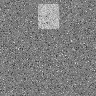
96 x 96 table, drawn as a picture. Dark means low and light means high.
Mirror symmetry: none. Odd patch: higher, in the top middle. Stripes: none. Ninth with the highest average: top middle. Odd rows or columns: none.
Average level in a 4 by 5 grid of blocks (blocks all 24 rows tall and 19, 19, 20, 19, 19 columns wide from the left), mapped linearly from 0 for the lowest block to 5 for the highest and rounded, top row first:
0 0 5 1 0 | 0 0 1 0 0 | 0 0 0 0 0 | 0 0 0 0 0
